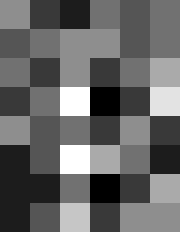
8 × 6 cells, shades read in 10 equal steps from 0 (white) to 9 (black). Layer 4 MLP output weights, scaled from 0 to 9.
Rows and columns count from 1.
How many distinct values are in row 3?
4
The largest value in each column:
8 8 8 9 7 8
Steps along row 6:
down down up up up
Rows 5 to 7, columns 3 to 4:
5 7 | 0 3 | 5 9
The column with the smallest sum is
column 3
